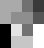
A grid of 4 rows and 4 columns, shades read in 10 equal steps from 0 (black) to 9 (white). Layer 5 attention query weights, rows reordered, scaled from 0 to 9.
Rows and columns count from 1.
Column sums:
12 26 20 23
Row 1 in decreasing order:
6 6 4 2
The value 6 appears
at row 1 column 1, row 1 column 2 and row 2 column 1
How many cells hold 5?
2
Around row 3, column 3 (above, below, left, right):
5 7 8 9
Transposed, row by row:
6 6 0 0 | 6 5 8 7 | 4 5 4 7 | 2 3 9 9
